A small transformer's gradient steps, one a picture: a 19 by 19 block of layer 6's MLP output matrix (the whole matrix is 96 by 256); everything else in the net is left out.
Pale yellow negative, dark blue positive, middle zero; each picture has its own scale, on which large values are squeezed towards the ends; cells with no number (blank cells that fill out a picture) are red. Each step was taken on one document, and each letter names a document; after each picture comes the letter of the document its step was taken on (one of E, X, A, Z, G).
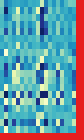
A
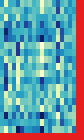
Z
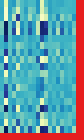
A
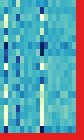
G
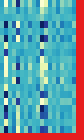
A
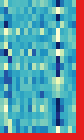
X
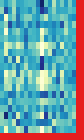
Z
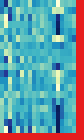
X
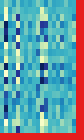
A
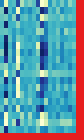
G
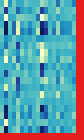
A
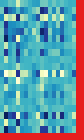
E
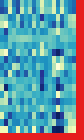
X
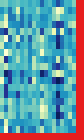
X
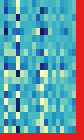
E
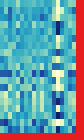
X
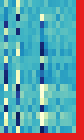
G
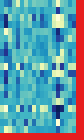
X
